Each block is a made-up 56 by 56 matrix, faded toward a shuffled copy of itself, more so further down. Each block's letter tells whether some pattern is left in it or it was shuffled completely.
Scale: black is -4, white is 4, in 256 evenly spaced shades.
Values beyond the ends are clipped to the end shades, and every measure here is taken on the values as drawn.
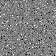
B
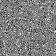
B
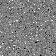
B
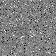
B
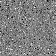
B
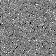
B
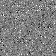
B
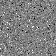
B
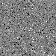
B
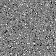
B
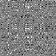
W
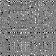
W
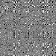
W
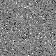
B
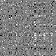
W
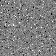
B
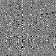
W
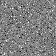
B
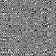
W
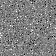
B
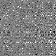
W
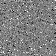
B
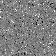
B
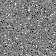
B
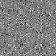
W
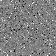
B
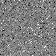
B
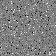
B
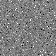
B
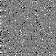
W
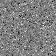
B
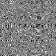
W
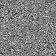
B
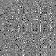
W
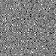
W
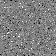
B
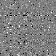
W
